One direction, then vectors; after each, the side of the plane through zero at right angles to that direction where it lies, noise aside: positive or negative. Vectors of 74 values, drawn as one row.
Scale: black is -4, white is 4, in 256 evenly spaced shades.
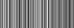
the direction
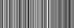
positive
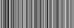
negative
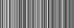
positive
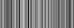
positive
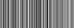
negative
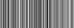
negative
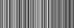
positive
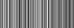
positive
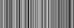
positive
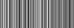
positive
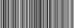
negative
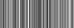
negative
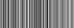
negative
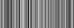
positive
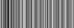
negative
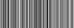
negative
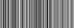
negative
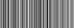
negative
